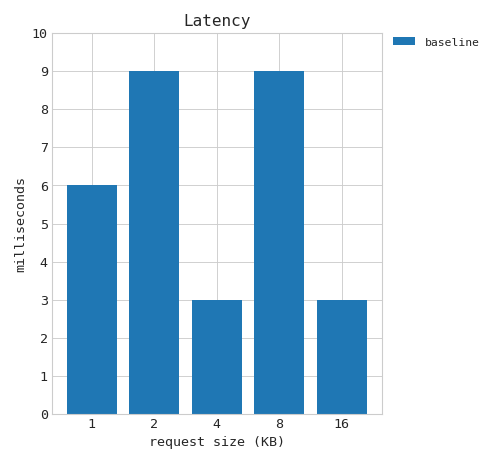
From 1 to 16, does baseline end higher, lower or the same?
lower
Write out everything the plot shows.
Title: Latency
x-axis: request size (KB), ticks 1 2 4 8 16
y-axis: milliseconds, ticks 0 1 2 3 4 5 6 7 8 9 10
Legend: baseline
Values:
baseline: 6 9 3 9 3
